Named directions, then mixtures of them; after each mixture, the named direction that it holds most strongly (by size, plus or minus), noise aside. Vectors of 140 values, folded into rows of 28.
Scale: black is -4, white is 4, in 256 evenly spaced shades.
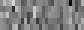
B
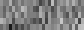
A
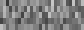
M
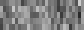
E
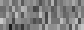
A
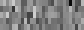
B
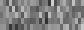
A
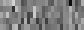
B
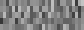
M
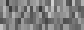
M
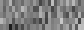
A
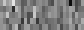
B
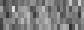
E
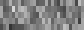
E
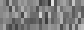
A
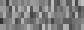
M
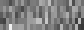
A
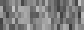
E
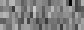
B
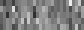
B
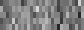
E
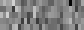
B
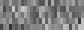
A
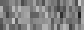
E
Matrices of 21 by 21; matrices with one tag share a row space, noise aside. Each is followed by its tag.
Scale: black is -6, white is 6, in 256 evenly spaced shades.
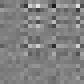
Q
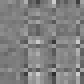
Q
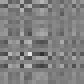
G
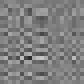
G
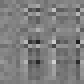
Q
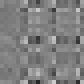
Q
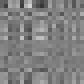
G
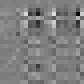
Q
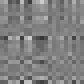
G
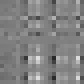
Q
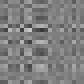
G
